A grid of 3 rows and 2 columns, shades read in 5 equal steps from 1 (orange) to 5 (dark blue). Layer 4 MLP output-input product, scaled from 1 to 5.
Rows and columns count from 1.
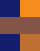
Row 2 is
3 3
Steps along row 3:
down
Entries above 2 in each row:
1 2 1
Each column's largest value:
5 3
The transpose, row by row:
5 3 5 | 1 3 2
